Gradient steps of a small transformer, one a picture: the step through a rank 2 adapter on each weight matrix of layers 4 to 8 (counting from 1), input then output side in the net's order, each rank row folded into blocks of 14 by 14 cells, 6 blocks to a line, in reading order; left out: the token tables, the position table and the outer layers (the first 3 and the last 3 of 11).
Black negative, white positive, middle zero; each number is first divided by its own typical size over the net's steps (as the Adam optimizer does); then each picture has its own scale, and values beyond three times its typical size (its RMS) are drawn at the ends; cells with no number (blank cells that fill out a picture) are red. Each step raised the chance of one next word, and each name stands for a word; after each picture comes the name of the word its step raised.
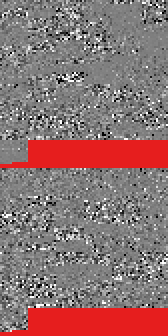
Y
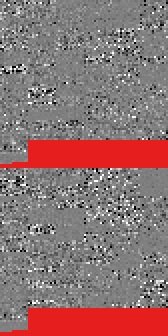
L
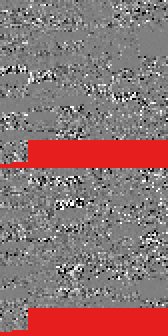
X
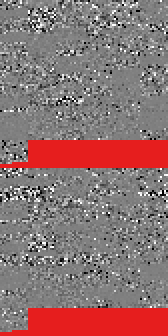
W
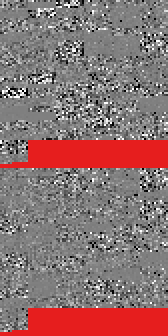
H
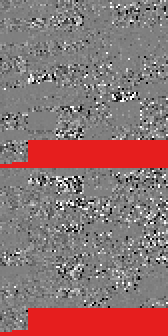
X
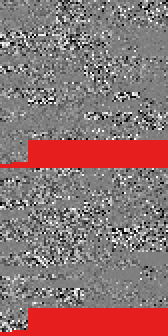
Y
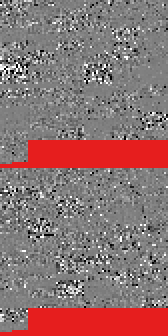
L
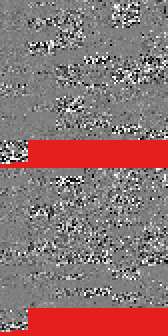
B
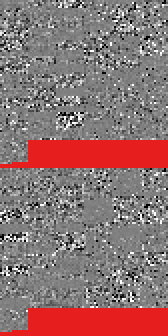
H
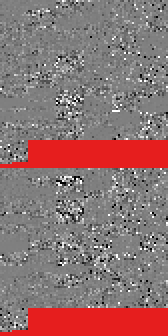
W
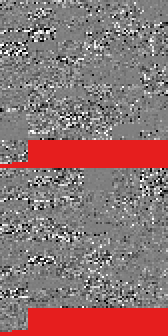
H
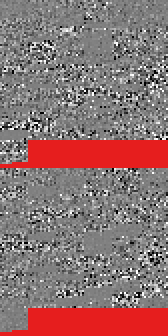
B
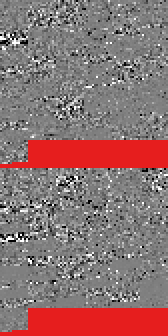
H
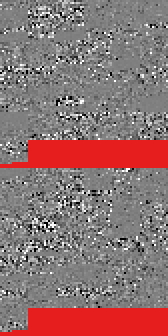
W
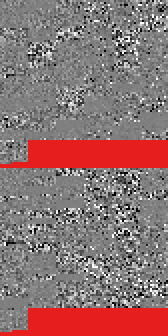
Y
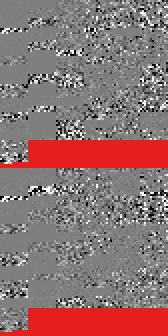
B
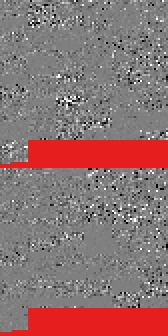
W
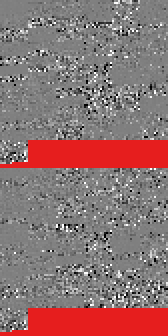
L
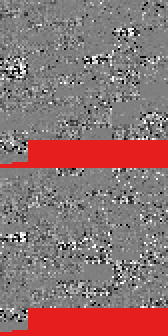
L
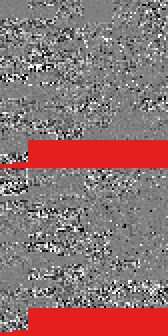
Y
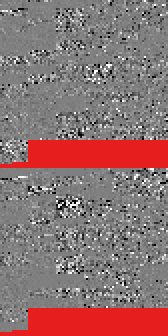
X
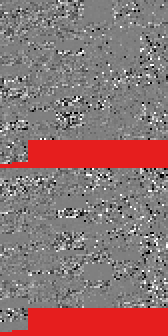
H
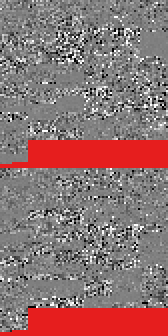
Y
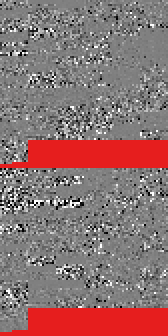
X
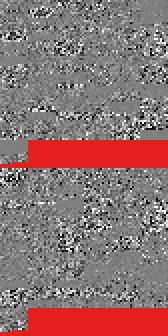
B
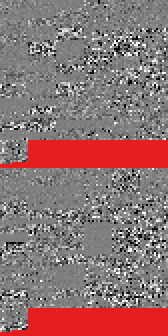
B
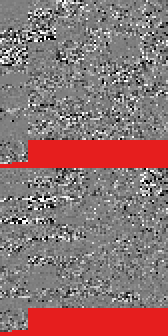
H
